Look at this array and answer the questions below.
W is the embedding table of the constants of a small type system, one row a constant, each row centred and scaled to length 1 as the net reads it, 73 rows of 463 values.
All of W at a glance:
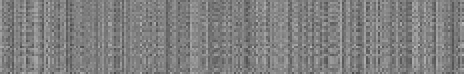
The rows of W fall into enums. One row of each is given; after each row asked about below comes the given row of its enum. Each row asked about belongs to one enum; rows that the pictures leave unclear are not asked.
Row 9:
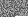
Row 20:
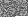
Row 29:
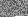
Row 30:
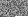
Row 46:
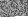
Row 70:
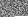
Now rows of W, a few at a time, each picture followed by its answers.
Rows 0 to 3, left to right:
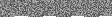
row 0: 70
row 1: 20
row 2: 9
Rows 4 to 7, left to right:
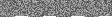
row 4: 29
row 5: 20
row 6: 9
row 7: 46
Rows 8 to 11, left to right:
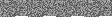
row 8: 20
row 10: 30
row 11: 20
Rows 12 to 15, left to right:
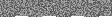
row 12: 9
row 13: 70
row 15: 20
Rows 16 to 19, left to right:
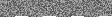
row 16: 30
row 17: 70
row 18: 20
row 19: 29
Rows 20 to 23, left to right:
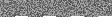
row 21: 9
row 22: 29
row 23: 70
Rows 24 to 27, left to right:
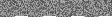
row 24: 29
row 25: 29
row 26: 20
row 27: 46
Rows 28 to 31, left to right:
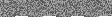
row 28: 20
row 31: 29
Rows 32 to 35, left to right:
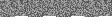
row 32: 46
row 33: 9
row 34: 9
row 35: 46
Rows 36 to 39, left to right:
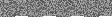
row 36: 20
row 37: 29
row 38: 29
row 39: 9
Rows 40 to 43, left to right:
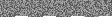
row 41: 9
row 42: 30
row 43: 46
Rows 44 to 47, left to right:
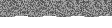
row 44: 29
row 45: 29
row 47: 46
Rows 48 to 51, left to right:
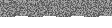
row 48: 20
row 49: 30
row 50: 9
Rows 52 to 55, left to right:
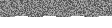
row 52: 46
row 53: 9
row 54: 29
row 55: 70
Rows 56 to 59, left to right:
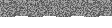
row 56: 20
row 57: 30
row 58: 9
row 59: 20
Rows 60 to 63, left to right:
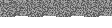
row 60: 20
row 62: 9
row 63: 9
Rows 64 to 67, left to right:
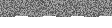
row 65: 29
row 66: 30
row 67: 9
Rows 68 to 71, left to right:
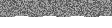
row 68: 29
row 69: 46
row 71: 20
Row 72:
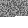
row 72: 30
